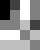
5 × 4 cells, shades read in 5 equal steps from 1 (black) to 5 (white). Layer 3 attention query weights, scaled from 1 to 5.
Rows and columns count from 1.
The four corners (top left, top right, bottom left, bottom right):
1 3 4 3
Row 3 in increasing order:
2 3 3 4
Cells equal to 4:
5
